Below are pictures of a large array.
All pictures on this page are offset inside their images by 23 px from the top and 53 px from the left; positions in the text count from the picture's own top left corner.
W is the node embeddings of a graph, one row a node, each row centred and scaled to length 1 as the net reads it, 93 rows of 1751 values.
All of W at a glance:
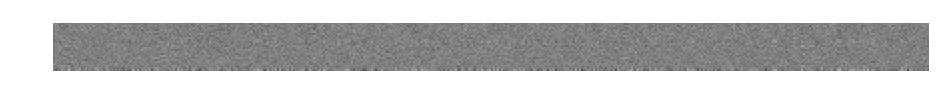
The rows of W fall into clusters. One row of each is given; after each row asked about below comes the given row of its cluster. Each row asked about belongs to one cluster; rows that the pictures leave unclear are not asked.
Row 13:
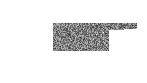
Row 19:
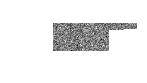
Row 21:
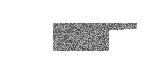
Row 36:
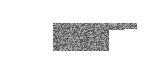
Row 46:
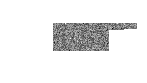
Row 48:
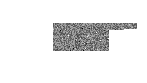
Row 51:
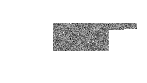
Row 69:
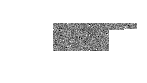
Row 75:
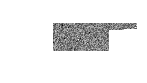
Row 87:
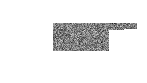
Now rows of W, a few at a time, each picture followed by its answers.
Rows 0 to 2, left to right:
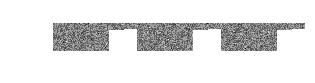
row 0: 46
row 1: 51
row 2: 21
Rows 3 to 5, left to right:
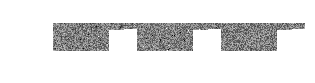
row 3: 13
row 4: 48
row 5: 21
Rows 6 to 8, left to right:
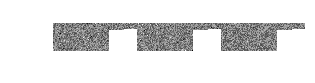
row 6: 75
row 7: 48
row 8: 51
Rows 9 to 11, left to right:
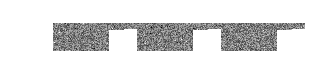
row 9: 46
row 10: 36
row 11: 21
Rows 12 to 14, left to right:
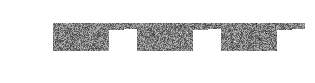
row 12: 51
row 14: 46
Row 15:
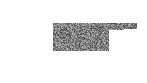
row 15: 48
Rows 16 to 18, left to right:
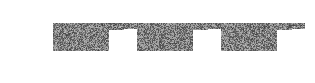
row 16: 75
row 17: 48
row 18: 13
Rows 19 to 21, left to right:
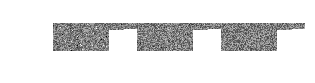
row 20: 19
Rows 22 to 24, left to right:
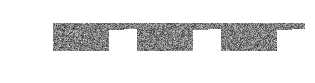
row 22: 46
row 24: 87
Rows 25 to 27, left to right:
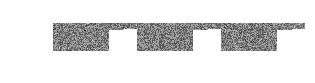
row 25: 75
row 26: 48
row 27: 69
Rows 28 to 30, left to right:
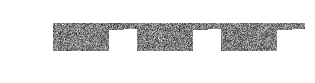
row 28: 75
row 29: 46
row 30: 51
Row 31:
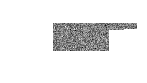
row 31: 19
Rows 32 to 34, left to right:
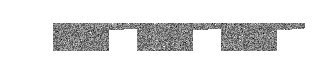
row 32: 36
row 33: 36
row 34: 48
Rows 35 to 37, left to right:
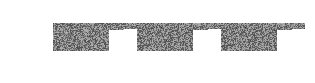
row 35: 19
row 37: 36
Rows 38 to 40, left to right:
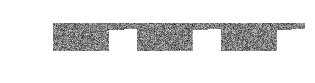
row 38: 46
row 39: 51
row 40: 19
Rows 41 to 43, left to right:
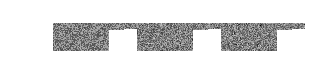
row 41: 51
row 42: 21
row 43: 87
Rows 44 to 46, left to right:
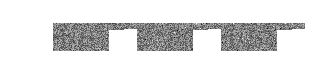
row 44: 46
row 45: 36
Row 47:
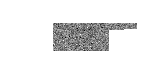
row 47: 69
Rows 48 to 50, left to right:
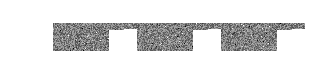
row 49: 75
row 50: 75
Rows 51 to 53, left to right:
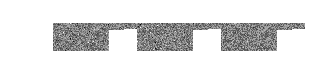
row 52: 21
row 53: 51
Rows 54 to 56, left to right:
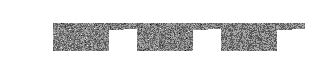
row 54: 19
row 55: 48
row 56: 46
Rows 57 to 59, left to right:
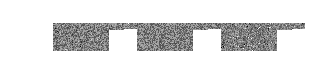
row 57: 36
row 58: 48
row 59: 69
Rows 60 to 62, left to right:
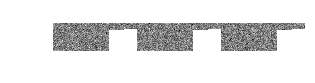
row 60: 87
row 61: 46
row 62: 19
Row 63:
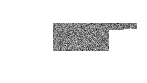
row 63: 75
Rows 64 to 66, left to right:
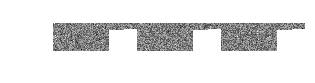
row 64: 48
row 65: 13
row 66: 51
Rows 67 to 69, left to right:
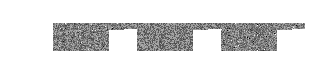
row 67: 46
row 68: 48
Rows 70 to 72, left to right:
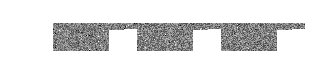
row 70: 69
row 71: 19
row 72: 87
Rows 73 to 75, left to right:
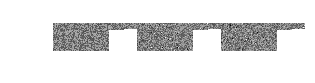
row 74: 51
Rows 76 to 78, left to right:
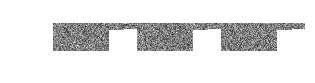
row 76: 13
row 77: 13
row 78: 87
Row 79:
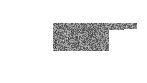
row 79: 69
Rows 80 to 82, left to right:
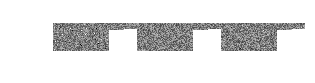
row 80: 19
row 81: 87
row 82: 21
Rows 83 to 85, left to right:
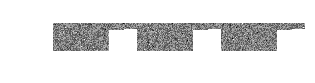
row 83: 51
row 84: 46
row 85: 75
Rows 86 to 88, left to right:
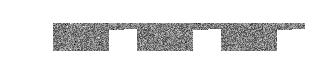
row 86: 36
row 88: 36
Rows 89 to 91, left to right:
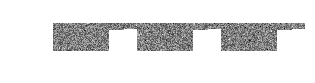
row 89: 75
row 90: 13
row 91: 36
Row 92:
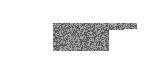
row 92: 36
